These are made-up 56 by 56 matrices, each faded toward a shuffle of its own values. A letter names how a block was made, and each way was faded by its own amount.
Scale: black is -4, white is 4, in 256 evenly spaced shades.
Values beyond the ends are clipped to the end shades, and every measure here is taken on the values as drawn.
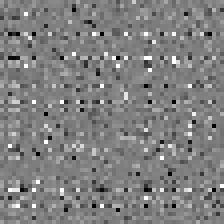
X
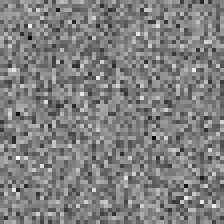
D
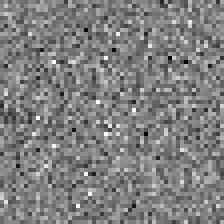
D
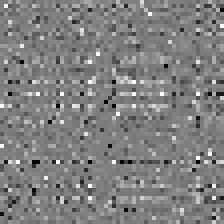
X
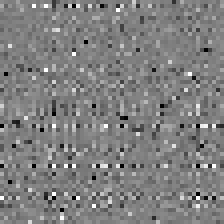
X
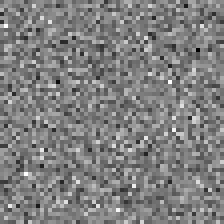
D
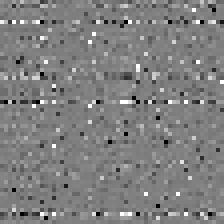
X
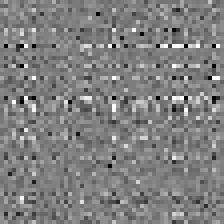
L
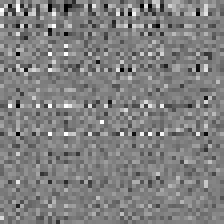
L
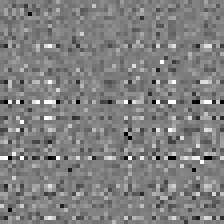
L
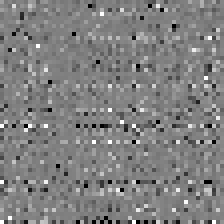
X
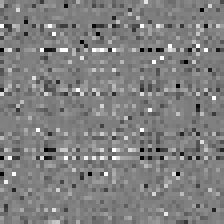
X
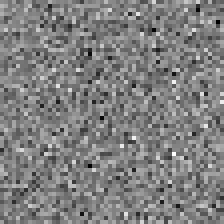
D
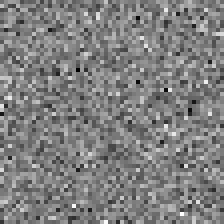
D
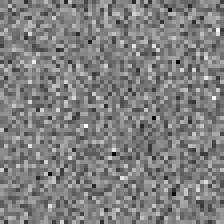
D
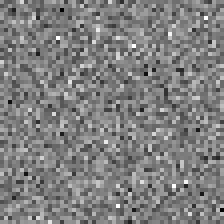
D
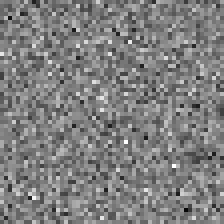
D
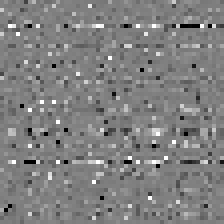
X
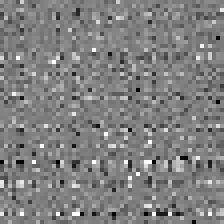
X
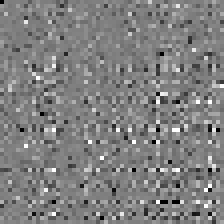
X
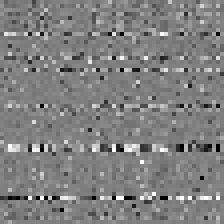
L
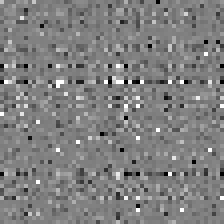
X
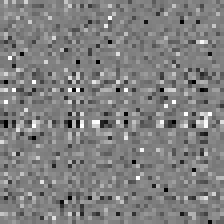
X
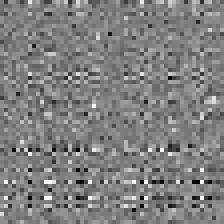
L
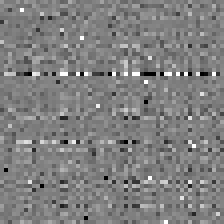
L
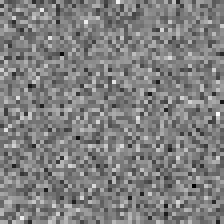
D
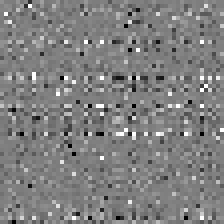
X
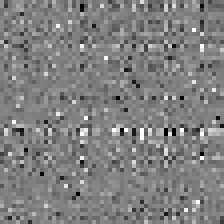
X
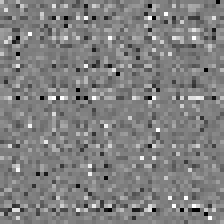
X
